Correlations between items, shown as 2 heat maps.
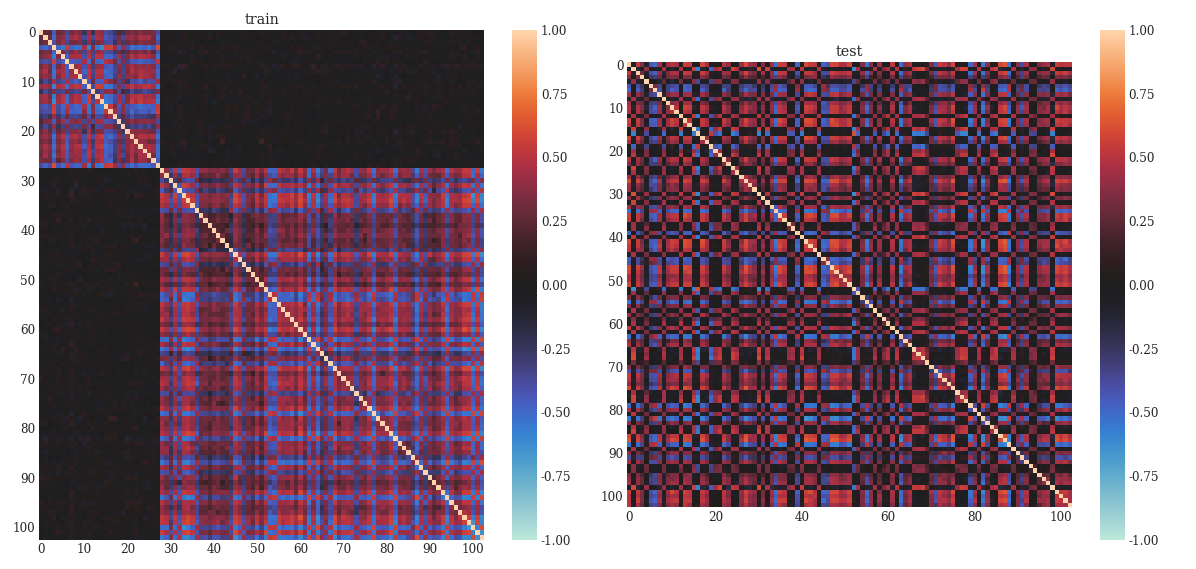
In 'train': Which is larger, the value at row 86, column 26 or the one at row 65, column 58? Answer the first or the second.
the first
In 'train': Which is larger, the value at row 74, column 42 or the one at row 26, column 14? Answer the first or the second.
the second
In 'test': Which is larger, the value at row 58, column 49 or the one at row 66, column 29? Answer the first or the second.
the first
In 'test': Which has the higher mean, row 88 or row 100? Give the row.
100
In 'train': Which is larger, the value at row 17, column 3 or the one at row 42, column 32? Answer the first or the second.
the first
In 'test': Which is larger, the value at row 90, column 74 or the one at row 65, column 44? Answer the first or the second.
the first
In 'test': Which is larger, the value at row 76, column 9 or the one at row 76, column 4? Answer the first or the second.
the second
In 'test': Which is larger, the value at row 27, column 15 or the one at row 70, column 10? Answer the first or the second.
the second
